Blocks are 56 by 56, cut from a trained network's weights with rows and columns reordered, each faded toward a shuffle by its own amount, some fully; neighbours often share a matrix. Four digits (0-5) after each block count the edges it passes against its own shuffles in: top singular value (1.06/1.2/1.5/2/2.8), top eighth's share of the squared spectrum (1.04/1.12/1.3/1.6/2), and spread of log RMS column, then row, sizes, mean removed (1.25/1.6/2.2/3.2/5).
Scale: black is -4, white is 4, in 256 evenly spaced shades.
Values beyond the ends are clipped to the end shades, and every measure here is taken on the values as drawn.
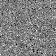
0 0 0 0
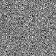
3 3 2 0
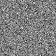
0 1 0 0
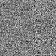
3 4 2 1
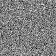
0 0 0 0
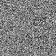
2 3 0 0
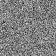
1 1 0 0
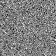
0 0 0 0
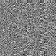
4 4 2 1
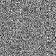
3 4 1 1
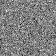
0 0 0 0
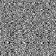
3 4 2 2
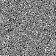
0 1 1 0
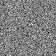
0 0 0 0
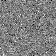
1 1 0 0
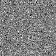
2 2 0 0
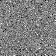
2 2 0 0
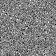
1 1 0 0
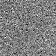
1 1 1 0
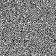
1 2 0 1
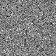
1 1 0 0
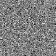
2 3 1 1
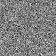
1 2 0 0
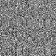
3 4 2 1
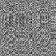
4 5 3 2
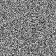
2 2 0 0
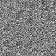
3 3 1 0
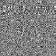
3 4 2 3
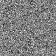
1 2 0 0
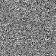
3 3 1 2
